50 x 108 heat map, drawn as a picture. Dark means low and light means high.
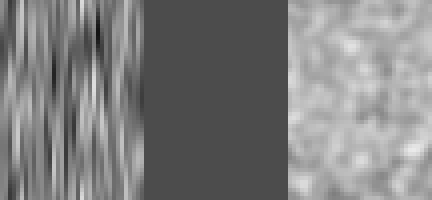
The table splits into one row of 3 panels. Panel 1,1: middling, streaked downward, strong in contrast. Panel 1,2: low, flat. Panel 1,3: high, blotchy.
